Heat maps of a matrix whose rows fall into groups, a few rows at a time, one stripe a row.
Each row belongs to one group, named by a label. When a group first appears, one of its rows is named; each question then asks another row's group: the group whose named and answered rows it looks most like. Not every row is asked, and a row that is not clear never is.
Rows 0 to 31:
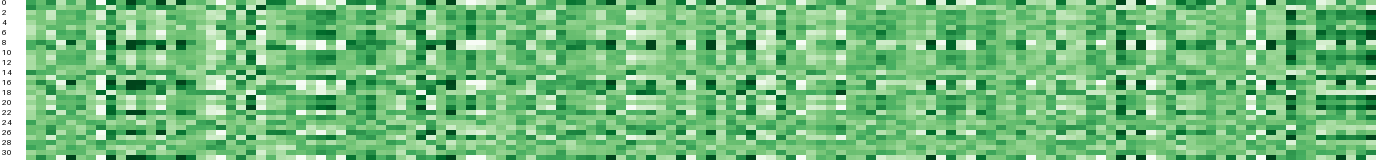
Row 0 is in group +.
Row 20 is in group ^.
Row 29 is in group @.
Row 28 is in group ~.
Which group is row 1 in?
~
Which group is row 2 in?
^
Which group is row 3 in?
^
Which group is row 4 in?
^
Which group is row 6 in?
^
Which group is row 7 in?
^
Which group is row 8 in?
+
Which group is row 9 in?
+
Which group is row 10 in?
^
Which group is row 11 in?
^
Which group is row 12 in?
^
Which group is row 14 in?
~
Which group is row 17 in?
+
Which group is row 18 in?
~
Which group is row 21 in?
^
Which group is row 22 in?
+
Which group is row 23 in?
^
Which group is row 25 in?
~
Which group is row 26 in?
+
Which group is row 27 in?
^
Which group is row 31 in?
+
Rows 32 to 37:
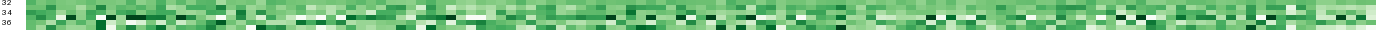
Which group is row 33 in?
~
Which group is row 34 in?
~
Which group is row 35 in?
+
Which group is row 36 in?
@
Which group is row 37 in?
~
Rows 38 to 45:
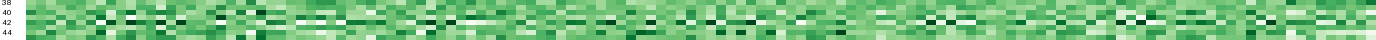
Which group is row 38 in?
^
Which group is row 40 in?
~
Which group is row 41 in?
@
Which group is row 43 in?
@
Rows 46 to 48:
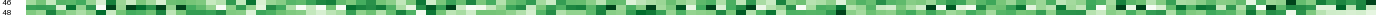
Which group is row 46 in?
^
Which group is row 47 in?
+
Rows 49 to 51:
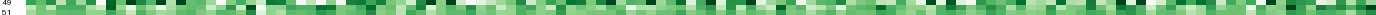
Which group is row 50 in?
^
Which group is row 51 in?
^
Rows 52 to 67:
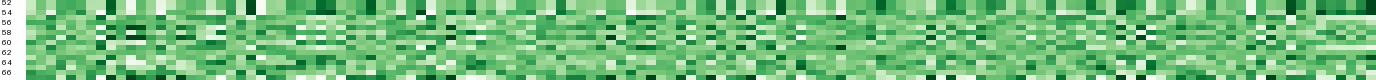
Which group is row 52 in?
^
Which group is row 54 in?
^
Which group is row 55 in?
~
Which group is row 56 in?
~
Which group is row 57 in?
+
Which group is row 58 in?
@
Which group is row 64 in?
@
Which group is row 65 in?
@
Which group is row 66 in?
~
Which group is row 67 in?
+
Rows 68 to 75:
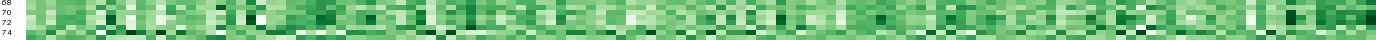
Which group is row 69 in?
@
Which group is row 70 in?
^
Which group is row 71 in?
^
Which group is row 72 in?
^
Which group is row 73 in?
@
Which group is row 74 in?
+
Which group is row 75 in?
@
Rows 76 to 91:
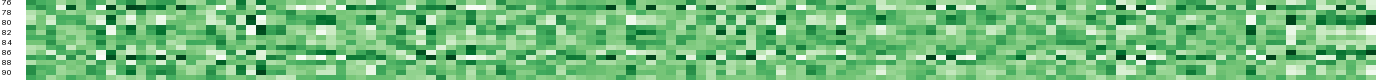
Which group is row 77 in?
+
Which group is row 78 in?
@
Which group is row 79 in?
^
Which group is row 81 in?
~
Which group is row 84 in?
~
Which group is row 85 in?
@
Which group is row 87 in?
+
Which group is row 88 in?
@
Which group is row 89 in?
~
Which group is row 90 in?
~
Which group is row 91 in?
@
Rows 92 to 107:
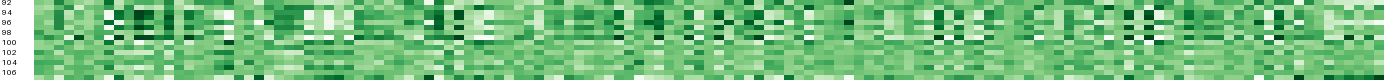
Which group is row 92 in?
~
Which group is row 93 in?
@
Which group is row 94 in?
+
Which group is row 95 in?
+
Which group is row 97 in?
+
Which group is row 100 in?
@
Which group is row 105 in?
@
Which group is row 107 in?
^
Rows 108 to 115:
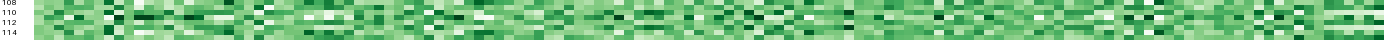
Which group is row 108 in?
@
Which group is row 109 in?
^
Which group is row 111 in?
+
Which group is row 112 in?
^
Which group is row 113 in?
~
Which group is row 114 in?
@
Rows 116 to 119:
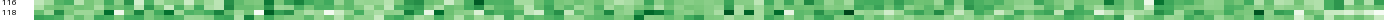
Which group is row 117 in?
@
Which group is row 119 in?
~
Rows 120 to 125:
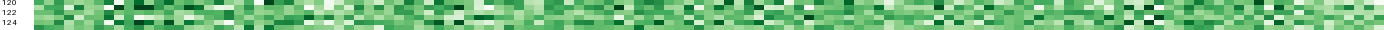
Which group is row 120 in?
~
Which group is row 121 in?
+
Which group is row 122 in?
~
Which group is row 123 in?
@
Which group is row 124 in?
+
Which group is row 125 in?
~
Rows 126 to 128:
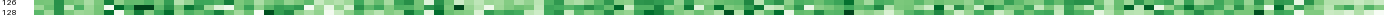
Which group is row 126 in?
~
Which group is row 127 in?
+
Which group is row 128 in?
~
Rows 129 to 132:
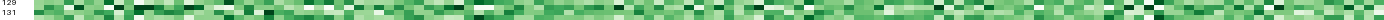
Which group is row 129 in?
@
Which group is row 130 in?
+
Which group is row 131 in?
~
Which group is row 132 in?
@
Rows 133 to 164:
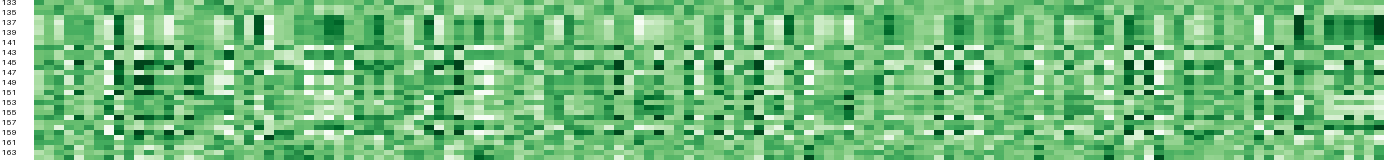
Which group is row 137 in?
^
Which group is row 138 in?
^
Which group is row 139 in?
^
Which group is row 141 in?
^
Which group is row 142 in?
+
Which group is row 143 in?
@
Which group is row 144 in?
@
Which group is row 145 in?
+
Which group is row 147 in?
^
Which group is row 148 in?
+
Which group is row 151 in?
+
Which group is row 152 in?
~
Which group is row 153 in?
~
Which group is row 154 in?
~
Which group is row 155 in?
~
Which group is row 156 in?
+
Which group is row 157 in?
^
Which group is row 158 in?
^
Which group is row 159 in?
+
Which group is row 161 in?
~
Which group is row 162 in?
@
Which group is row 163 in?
@
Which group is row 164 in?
@
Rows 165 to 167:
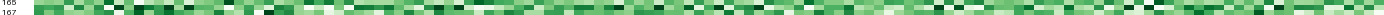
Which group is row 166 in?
+
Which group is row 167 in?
~
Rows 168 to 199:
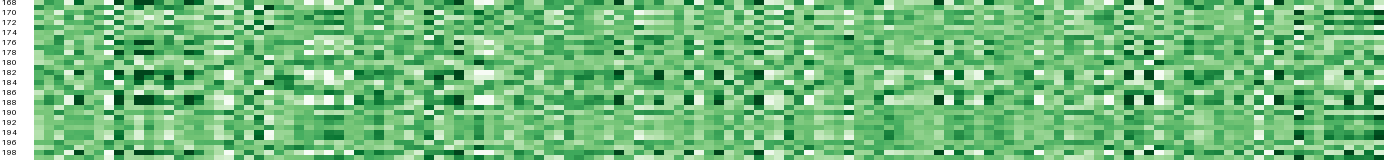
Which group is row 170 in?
^
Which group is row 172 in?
^
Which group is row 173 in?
~
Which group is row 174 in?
^
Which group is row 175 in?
~
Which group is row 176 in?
+
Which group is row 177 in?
~
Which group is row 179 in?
^
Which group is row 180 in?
@
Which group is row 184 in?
~
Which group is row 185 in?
@
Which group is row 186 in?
^
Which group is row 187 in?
+
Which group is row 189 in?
^
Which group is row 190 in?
~
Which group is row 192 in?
^
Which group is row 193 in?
@
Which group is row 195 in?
^
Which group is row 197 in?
@
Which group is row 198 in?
+
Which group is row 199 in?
^
